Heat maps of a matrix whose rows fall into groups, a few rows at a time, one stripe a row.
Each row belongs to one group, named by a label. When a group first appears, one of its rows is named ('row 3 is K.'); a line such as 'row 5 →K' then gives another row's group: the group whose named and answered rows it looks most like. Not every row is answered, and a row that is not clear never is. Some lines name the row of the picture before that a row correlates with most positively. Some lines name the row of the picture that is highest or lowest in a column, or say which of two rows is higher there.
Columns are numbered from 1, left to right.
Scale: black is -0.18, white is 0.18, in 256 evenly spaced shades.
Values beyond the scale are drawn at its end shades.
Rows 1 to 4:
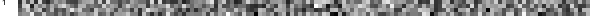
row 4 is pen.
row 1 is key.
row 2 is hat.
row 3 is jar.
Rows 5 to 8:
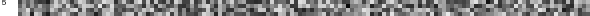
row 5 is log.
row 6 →key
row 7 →jar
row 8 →hat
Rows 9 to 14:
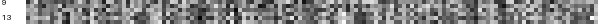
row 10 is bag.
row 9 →hat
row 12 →bag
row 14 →bag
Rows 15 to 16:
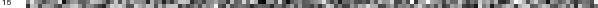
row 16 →hat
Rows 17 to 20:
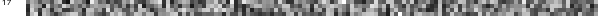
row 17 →bag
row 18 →key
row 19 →key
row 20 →hat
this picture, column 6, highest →18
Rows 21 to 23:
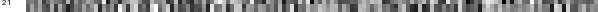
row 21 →pen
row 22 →pen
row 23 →pen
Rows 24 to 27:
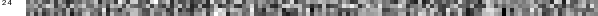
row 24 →pen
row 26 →pen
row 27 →pen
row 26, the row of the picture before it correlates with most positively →21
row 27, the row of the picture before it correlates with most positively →21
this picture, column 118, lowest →25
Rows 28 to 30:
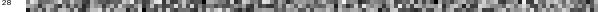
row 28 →bag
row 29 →hat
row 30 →key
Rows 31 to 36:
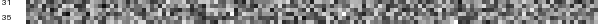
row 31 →key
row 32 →log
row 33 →key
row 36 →log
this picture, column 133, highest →34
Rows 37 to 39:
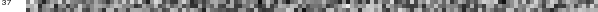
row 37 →bag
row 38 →jar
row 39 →hat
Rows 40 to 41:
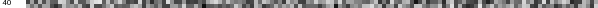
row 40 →key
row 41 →hat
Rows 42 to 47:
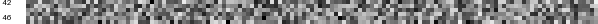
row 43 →jar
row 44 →key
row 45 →hat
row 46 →pen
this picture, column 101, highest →43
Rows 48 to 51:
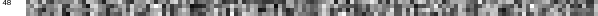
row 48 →hat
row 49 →bag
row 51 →bag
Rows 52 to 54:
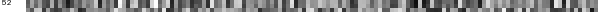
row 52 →pen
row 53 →pen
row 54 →log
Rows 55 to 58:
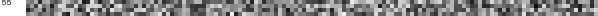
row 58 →bag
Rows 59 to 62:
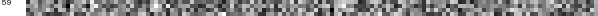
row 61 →jar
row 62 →log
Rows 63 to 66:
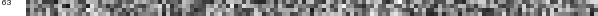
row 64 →bag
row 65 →key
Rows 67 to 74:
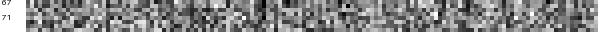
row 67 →pen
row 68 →pen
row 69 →jar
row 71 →bag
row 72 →log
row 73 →log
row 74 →jar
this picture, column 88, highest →74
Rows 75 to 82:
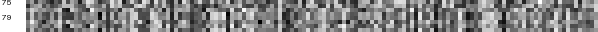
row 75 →log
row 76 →log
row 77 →bag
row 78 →pen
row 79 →pen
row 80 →bag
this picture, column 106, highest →80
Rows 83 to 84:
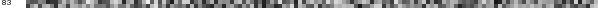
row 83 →log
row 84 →jar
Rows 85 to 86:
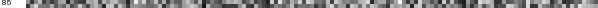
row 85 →log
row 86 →hat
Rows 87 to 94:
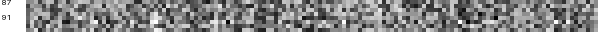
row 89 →log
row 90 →jar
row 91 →jar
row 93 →key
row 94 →jar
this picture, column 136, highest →92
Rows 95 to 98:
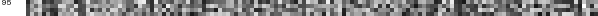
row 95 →log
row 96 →key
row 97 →log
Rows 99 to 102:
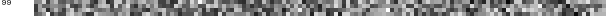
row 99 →hat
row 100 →key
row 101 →jar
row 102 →log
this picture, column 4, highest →102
